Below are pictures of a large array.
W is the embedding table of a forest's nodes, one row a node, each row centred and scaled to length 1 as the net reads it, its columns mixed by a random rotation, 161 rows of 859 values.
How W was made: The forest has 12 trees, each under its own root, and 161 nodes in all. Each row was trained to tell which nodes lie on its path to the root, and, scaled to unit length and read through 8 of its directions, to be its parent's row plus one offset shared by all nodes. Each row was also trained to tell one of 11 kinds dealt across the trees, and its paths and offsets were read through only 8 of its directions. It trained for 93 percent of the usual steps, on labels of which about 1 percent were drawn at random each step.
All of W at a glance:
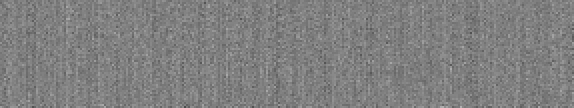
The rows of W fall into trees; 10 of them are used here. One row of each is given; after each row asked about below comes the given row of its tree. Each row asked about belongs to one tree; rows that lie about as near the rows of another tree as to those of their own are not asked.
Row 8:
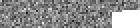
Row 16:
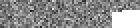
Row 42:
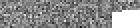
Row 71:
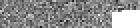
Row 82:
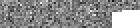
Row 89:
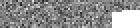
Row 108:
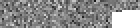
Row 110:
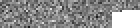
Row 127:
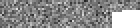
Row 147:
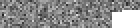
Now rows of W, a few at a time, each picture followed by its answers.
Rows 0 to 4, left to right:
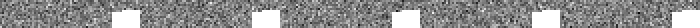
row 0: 147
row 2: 89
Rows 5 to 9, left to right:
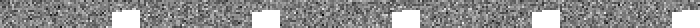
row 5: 127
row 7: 147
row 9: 82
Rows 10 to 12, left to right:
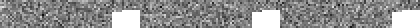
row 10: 8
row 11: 110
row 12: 127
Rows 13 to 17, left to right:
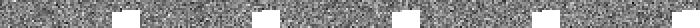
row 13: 16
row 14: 71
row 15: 42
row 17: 110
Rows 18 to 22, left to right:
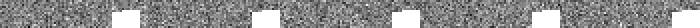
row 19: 8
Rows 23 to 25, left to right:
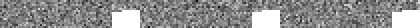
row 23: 147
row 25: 71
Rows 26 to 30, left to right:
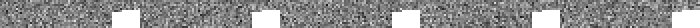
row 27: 147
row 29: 42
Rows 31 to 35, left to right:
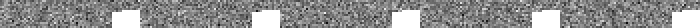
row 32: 89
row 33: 110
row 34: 71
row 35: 16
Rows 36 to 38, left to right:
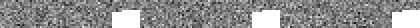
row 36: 89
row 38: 82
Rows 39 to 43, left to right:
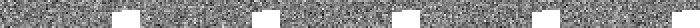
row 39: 108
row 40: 89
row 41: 147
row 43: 110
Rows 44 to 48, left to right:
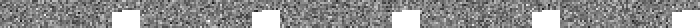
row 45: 110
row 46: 108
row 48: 147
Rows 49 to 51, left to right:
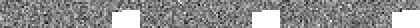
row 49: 110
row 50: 82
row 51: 16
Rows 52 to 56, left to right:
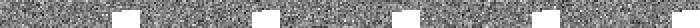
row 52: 82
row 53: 82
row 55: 127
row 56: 16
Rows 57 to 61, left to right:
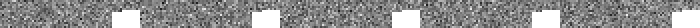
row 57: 16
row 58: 42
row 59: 42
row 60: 89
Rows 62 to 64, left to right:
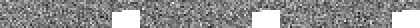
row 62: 8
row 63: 89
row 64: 82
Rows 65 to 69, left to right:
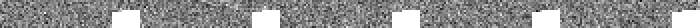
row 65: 110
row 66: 110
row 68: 42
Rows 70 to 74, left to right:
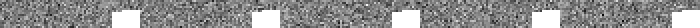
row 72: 110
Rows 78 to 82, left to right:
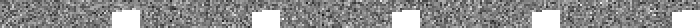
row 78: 127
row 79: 108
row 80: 127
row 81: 89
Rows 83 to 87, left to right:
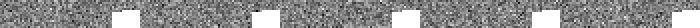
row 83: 147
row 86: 127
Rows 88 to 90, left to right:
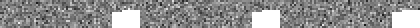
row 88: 110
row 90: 89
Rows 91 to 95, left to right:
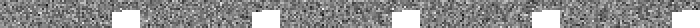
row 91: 8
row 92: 89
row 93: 147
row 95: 147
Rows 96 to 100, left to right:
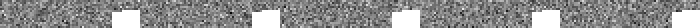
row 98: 82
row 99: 147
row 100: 108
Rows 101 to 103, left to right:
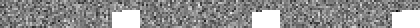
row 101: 16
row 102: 89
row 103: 108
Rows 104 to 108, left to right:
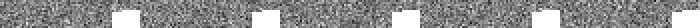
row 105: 108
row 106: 71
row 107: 89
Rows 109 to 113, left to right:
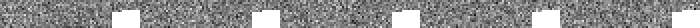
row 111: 147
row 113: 108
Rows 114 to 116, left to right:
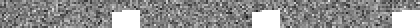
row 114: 147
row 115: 42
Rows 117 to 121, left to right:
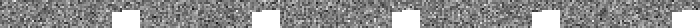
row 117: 16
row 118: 42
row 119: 147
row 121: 147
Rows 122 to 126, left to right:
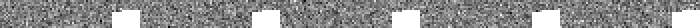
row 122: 108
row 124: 127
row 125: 42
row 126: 108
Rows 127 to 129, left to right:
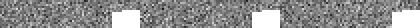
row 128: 42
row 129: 127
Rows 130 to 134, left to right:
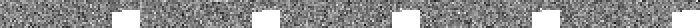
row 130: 108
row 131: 110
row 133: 108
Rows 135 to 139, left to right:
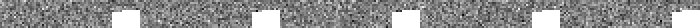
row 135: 147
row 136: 110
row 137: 108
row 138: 8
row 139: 108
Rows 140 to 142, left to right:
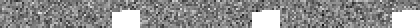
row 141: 89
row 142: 110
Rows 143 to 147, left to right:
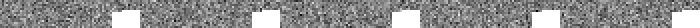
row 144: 16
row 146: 108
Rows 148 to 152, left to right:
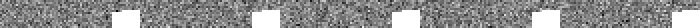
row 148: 108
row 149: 42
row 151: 89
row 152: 71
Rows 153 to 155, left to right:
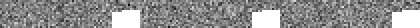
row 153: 71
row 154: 110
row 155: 16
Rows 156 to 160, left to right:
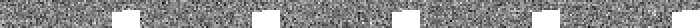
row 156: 89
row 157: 42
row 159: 71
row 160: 110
